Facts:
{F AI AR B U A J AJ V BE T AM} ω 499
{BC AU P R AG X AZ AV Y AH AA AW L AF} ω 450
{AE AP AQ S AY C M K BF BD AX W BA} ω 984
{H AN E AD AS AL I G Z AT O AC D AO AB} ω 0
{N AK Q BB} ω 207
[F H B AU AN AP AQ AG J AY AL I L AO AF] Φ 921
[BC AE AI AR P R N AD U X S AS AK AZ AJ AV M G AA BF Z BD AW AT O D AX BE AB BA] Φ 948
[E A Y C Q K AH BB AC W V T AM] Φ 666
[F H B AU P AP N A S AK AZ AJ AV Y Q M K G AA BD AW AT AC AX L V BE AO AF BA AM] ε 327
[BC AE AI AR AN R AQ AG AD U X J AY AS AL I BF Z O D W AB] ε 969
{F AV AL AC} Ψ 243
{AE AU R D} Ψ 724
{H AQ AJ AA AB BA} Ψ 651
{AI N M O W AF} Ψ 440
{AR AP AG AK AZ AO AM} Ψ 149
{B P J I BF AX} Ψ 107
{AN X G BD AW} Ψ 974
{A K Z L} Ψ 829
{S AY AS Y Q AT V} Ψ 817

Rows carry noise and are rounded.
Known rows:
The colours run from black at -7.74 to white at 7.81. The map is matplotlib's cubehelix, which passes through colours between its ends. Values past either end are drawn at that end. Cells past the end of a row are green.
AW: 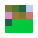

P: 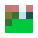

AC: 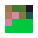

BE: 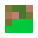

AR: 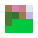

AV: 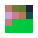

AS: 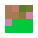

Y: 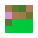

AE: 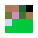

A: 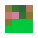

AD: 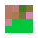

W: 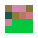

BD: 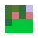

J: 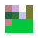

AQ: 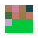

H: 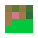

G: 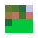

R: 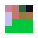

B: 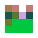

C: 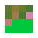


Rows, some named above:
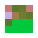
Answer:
Q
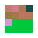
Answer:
AB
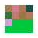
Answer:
AQ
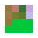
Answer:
AN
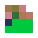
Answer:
AK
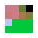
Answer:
AL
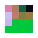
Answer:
R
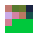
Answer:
AV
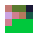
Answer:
AV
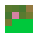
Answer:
S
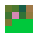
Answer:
K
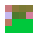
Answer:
BB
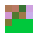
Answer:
X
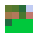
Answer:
G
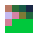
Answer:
AU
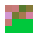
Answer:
BC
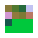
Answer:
AW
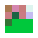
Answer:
AG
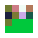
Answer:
AX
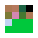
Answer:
AE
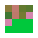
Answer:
AY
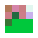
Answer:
AG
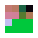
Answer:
D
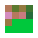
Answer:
AA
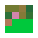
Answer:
BA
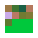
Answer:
L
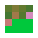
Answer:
C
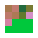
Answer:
Z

